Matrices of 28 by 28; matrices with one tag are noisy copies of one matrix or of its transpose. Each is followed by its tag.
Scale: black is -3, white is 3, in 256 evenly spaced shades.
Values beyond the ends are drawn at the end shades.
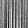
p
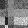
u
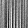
p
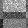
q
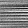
p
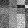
u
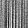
p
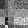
u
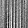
p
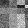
u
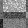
q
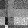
u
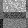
q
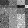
u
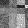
u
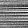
p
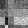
u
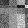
u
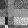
u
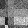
u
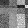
u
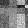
u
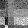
u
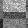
q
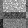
q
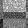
q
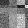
u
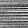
p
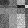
u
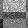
q
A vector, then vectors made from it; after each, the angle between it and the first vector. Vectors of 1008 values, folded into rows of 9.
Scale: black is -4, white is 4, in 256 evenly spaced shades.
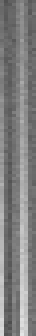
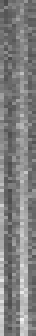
nearly parallel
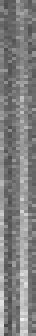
nearly parallel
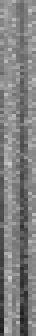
nearly opposite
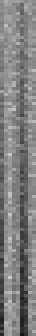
nearly opposite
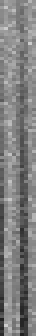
nearly opposite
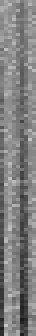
nearly opposite
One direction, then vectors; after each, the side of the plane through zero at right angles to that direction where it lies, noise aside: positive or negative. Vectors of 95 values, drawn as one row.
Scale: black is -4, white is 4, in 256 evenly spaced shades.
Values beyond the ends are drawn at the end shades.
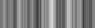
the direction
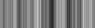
negative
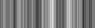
positive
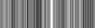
positive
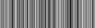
negative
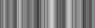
positive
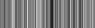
negative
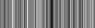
negative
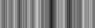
negative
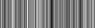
negative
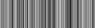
negative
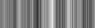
positive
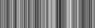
positive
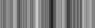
negative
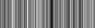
negative
